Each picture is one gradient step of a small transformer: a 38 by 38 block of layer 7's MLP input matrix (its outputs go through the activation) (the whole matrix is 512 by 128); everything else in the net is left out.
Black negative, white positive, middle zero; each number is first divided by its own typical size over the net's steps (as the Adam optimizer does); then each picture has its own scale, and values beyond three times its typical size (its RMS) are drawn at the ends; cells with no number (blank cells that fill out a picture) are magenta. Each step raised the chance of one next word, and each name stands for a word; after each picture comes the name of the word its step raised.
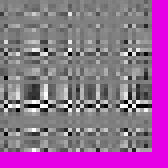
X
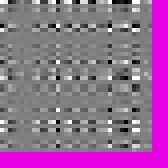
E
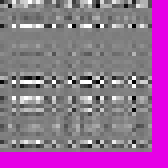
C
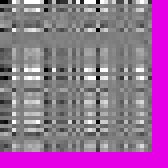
E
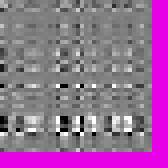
E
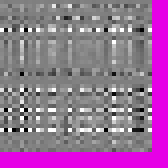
X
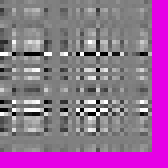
X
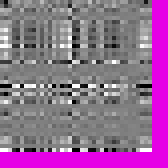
X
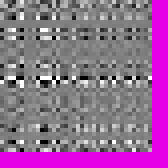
C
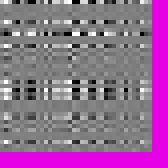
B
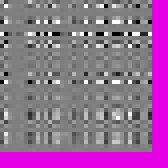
B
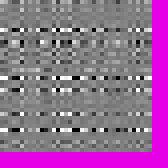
E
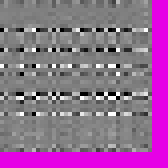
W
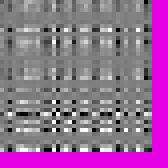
X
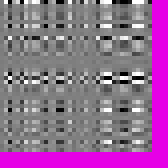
C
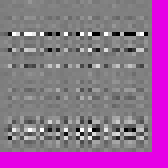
W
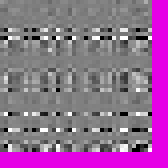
W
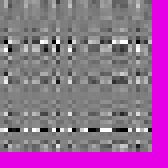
B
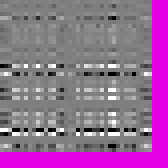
W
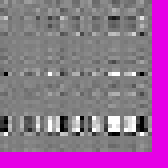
E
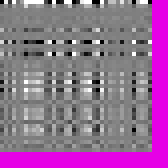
B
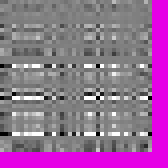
W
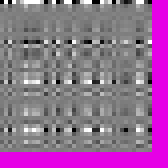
B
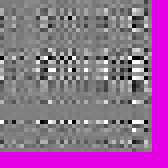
E
